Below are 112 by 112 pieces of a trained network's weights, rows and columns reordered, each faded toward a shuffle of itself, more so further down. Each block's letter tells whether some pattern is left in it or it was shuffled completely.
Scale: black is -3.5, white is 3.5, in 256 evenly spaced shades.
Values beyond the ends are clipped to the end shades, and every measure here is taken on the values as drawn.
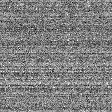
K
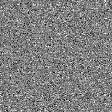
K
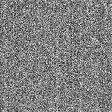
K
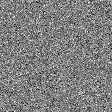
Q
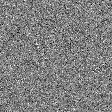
Q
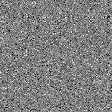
K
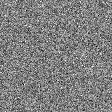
Q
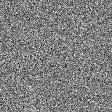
Q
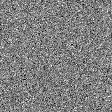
Q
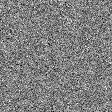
Q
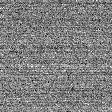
K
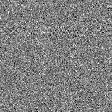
K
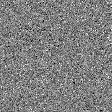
K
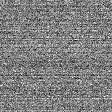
K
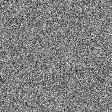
Q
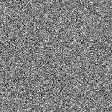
K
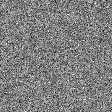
Q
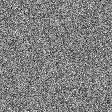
Q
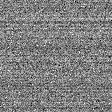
K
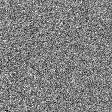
Q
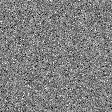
Q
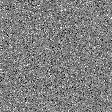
Q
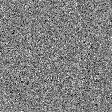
K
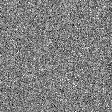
K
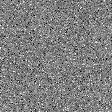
Q
